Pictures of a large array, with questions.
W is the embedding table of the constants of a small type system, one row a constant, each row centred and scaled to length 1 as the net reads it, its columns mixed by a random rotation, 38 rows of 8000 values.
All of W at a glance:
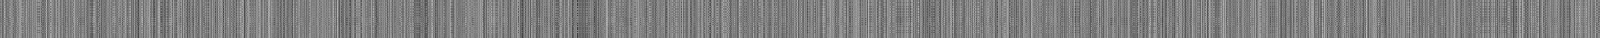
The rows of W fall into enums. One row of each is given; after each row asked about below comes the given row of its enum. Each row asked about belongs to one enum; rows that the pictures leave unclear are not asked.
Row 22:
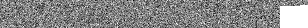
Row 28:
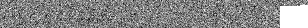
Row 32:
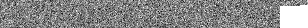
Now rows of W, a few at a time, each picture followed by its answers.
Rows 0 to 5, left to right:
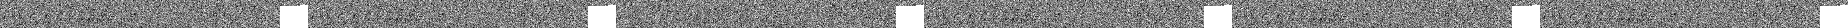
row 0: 28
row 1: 28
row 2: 32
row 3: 28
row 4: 28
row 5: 28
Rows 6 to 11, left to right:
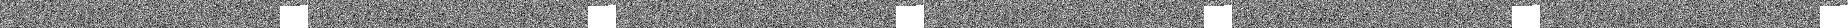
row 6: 32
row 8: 32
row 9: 32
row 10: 28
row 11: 32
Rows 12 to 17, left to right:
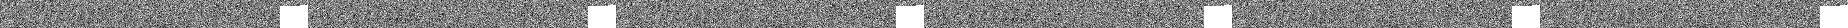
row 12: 32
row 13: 28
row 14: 32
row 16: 32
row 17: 32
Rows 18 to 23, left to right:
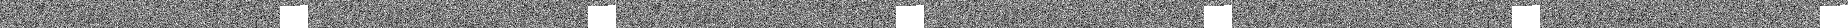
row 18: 22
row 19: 32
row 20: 22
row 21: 32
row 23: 28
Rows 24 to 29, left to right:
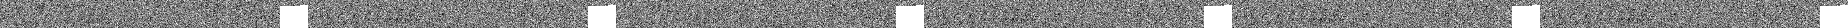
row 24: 22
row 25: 28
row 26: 32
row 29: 28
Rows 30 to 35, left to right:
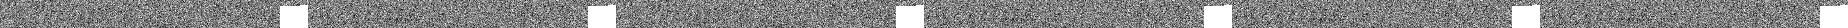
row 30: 32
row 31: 28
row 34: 28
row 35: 28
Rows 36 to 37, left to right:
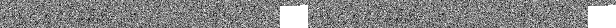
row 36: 28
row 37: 28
